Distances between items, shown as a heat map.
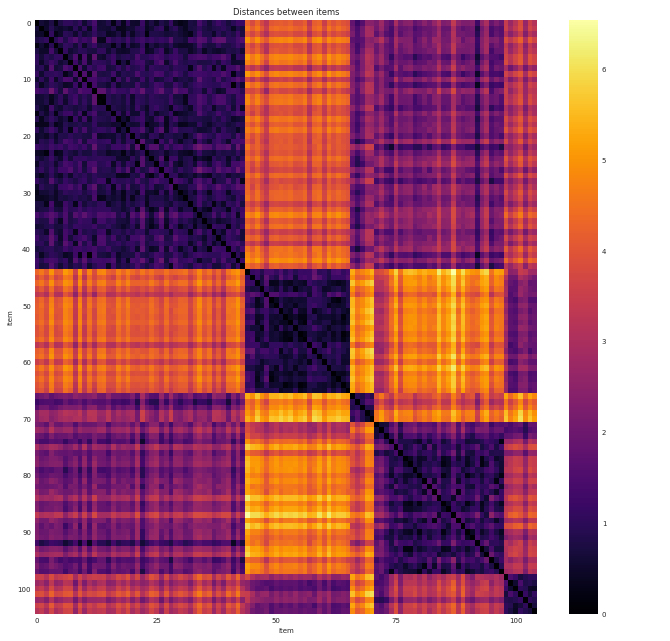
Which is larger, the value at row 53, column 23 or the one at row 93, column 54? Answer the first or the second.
the second
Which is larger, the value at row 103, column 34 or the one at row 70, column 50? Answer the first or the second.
the second
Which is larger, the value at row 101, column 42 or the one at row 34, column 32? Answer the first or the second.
the first
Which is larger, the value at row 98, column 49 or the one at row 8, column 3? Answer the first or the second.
the first
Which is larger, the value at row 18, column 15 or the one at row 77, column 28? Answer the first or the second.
the second
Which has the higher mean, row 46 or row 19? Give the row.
46
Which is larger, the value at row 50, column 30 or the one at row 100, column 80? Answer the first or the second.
the first
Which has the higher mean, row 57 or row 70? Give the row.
70
